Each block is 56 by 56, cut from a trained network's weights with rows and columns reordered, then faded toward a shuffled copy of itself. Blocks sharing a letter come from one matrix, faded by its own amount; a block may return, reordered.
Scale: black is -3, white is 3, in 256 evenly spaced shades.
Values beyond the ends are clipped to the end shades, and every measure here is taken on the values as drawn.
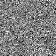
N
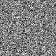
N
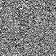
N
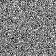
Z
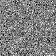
Z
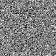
Z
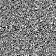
N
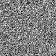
N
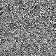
N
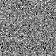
Z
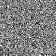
N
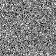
Z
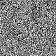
Z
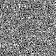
Z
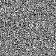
N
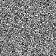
N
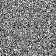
Z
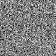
N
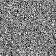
Z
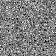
Z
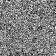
Z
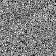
N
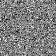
Z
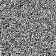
N
